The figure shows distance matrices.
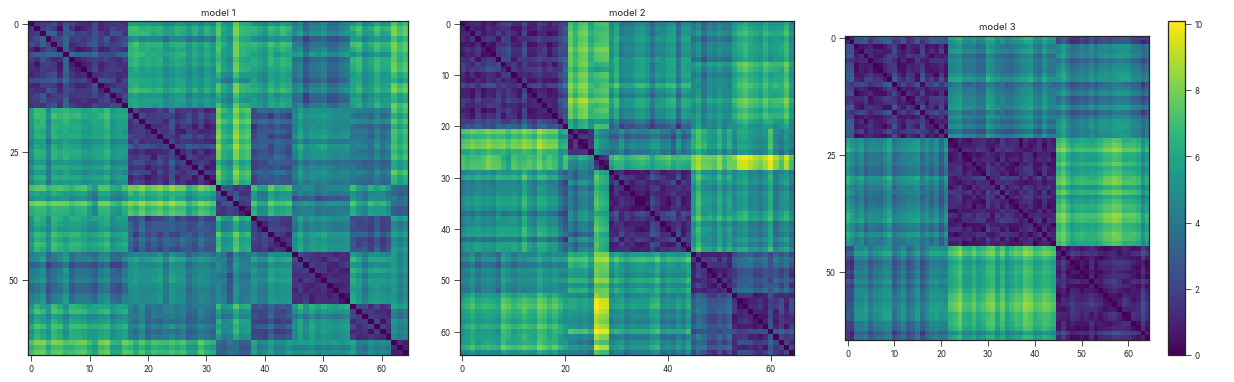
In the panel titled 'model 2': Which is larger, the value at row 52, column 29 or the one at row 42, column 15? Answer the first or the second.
the first
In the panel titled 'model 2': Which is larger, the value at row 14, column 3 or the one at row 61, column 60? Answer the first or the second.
the second
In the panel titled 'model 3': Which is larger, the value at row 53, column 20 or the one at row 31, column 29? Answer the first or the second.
the first
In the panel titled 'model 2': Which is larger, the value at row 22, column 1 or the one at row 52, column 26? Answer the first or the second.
the second
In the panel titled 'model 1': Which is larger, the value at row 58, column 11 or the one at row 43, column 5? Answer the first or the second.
the second
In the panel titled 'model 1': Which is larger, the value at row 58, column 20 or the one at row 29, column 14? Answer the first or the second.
the second
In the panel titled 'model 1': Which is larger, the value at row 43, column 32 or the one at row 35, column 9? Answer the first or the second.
the second
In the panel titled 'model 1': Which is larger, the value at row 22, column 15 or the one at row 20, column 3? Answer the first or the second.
the first
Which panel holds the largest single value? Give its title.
model 2
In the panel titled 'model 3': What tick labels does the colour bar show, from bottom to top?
0, 2, 4, 6, 8, 10
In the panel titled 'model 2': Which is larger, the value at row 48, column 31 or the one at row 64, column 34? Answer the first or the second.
the first
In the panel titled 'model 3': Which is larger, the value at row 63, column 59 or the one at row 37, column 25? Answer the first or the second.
the first
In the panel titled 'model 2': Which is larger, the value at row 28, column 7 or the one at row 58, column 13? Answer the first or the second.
the first
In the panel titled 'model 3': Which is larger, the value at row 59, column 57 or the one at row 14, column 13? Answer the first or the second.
the first
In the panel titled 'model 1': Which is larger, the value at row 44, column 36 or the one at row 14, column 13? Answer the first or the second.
the first
